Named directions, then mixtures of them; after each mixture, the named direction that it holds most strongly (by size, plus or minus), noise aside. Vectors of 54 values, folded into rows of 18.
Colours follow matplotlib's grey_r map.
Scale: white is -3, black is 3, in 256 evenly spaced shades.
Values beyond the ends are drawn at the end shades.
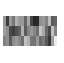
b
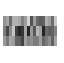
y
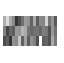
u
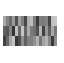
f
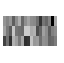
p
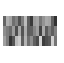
f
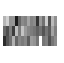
u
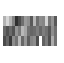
u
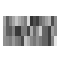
b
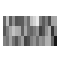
b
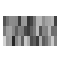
p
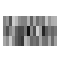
y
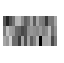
u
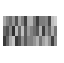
f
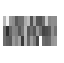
u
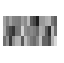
b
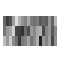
u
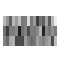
y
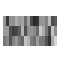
b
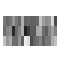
p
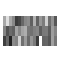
u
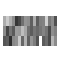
u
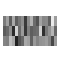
f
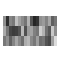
b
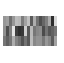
y
